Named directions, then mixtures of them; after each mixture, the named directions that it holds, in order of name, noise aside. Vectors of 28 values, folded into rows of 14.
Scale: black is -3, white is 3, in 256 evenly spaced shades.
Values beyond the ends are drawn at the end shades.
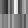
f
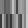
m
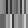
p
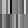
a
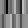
f, p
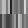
a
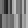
f, m, p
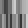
f, m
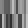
m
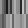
f, p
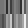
p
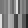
f, m, p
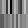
a, f, p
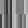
a, f, m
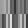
f, m, p
